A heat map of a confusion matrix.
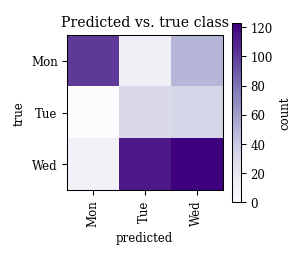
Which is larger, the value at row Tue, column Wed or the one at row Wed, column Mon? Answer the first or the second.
the first
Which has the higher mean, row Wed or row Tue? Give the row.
Wed
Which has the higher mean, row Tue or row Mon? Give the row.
Mon
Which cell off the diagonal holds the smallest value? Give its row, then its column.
Tue, Mon
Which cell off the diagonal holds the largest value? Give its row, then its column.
Wed, Tue
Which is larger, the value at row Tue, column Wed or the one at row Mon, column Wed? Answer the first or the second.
the second
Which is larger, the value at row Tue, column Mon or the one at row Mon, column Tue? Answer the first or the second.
the second
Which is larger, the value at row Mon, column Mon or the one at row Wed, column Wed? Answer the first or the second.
the second
